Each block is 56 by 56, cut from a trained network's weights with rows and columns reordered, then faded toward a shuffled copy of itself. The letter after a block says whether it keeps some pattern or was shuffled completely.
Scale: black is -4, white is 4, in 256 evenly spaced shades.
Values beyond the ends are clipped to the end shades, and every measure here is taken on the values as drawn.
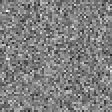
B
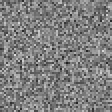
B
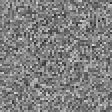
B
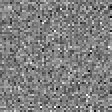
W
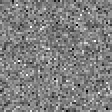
B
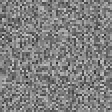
W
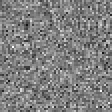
W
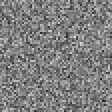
B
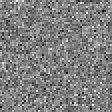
B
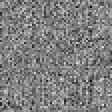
W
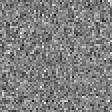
W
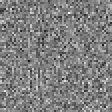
W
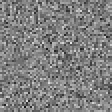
W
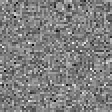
W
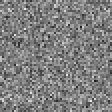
B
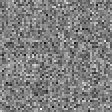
W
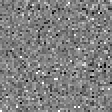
W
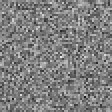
B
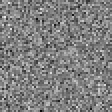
B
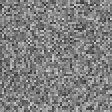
W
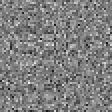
W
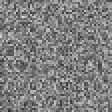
W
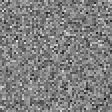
W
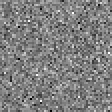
B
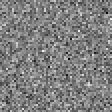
B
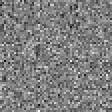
W
